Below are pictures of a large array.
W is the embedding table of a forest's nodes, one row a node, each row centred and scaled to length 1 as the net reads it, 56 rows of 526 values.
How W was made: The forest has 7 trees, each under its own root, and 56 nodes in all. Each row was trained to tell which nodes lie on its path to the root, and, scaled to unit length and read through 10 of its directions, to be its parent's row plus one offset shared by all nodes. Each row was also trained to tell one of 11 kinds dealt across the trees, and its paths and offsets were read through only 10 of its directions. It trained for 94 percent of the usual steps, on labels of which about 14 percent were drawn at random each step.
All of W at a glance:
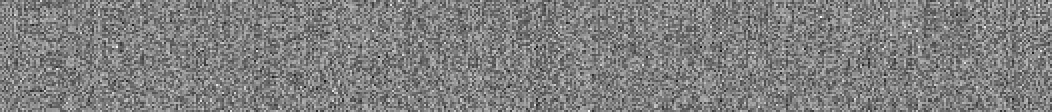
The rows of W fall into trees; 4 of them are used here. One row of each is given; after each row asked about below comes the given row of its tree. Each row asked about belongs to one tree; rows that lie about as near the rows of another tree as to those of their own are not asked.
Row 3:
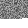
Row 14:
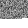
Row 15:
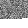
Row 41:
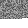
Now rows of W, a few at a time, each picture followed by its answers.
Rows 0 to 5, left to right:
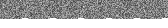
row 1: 41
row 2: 3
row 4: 15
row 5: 15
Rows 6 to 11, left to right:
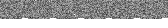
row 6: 14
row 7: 15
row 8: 41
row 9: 15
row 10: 15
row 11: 3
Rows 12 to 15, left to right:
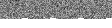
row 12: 15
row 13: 14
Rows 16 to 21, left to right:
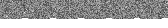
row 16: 41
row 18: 15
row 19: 41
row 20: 3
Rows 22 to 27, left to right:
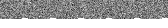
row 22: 14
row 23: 14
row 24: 15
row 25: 14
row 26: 14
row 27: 3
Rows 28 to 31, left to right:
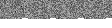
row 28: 15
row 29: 3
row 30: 3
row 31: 14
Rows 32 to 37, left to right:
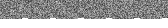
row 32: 3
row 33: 3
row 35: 15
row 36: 41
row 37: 41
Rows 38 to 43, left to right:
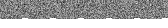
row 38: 14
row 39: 15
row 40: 41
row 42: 41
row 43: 15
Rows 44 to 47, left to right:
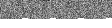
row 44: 15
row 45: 3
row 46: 15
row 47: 3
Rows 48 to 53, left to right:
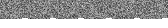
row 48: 41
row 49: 14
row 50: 14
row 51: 3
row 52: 14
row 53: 3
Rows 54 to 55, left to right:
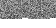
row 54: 14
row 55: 15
